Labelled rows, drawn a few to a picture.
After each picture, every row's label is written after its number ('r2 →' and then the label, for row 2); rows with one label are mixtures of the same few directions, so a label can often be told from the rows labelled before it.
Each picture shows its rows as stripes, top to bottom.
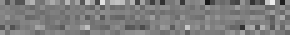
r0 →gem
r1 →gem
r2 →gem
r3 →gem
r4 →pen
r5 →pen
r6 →pen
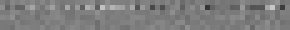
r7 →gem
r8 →gem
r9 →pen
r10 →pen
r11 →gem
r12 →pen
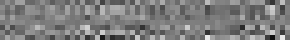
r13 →gem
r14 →gem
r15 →gem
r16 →pen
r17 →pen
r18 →pen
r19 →gem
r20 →gem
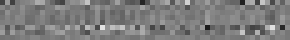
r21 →pen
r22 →pen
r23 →gem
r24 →gem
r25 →gem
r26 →gem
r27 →pen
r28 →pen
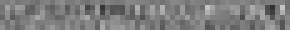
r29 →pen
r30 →gem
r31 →gem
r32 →pen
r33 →gem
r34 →gem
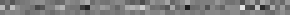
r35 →pen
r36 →pen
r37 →gem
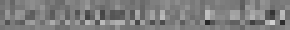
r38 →pen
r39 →pen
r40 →gem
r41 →gem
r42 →gem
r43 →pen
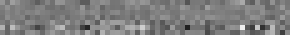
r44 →pen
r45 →gem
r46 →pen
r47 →gem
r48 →gem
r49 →pen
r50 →gem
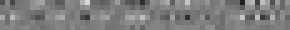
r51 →pen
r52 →pen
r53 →pen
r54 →pen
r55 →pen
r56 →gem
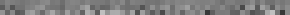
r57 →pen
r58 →pen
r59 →gem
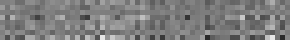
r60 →gem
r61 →pen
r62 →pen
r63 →pen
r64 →gem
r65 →gem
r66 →gem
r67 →gem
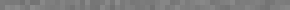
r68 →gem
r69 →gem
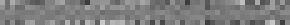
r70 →pen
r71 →gem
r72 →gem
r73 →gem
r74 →gem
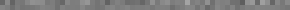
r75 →pen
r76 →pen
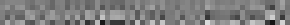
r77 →gem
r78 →gem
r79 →gem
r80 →gem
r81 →gem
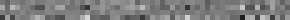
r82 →gem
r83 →pen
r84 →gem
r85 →pen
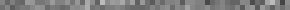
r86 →gem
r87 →pen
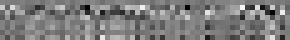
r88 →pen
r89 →pen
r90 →gem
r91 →pen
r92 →gem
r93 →gem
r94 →pen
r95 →gem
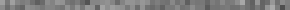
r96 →pen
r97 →gem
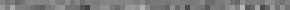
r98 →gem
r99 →pen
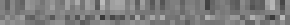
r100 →gem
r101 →gem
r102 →gem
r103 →gem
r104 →pen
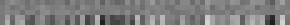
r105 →gem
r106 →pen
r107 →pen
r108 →gem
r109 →gem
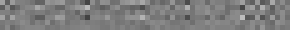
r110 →pen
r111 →pen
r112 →gem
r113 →pen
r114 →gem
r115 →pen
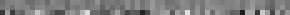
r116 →gem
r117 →gem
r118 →pen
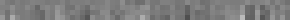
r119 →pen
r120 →pen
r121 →pen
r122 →pen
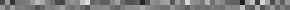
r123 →pen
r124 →pen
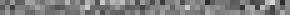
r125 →gem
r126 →pen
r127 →gem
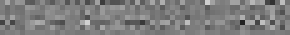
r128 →gem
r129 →gem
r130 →gem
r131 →pen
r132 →pen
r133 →gem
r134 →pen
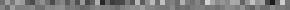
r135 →gem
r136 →pen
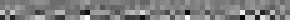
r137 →pen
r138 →gem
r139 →pen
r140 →pen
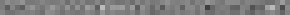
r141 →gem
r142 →gem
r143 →gem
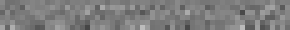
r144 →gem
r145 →gem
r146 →pen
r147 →gem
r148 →pen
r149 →pen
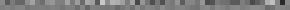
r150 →gem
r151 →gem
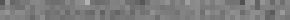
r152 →pen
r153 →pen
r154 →gem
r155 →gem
